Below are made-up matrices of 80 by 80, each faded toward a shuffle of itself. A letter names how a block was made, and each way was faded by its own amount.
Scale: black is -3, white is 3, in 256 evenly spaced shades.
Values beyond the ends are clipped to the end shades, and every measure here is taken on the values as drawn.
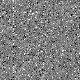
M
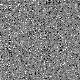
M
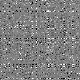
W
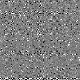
W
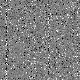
M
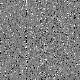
M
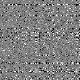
W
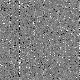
M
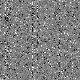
M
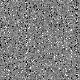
M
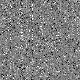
M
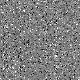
M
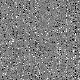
M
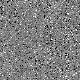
M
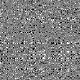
W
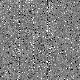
M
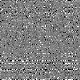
W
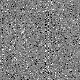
M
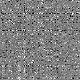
W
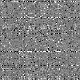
W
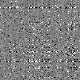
W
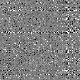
W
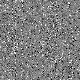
M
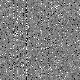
M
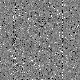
M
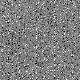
M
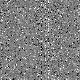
M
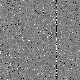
M
